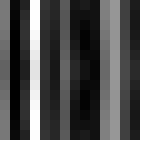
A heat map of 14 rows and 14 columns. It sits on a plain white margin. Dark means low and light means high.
Grain: streaks running down. Average level on the scale: 30%. Histogram: skewed, a long tail of high values. Slope: none. Mirror symmetry: top to bottom.
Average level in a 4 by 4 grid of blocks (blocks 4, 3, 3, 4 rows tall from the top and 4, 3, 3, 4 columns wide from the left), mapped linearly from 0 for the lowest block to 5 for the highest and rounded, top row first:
5204 | 4204 | 4204 | 5204
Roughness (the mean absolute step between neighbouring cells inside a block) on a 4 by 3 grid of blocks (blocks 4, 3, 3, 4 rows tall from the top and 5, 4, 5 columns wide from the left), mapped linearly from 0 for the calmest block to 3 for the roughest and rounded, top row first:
3 0 1 | 3 0 1 | 3 0 1 | 3 0 1
